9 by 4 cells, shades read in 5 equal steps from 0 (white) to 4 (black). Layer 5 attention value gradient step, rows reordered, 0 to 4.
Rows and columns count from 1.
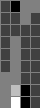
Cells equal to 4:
3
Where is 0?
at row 9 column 2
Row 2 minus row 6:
0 1 -1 0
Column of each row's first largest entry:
2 1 1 1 1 1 3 3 3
